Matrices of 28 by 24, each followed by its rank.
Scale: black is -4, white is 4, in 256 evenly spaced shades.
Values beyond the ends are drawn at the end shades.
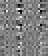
three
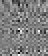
three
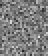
full rank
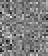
five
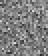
full rank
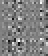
three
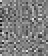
five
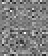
five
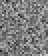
full rank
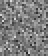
full rank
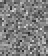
full rank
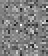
five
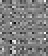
three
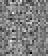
five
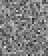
full rank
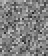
full rank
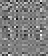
three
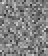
full rank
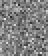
full rank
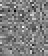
five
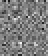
five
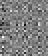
three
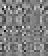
three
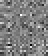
five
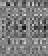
three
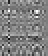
three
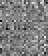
five
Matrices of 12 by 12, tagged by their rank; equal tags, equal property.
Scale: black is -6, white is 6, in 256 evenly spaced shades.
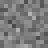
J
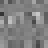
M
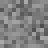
J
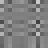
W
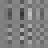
W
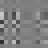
W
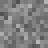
J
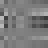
W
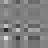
W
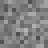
J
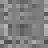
M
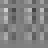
W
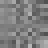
M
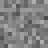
J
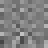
M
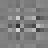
W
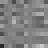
M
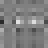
W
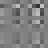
W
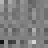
M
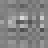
M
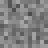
J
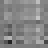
M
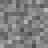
J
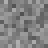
J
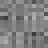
M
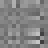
M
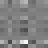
W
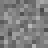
J
